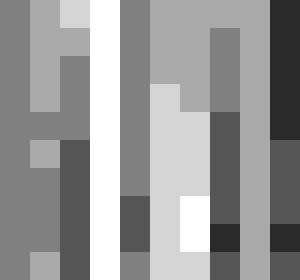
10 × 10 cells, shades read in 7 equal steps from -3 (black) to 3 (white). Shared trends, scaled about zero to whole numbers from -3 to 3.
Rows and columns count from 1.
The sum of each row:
8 6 5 6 5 6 5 5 3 6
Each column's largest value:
0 1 2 3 0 2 3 1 1 -1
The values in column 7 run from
1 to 3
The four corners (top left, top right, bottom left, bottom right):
0 -2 0 -1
